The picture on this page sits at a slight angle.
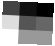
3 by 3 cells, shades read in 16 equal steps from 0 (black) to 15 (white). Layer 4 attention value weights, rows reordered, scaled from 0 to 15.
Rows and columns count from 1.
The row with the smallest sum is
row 1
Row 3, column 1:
15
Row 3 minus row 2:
2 4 3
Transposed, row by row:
4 13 15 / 1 5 9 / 0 6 9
